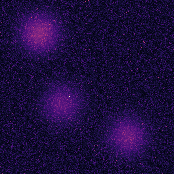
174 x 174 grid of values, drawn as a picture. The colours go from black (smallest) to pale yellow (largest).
Average level on the scale: 10%. Slope: none. Seam: none. Odd rows or columns: none. Histogram: skewed, a long tail of high values. Bumps: three.
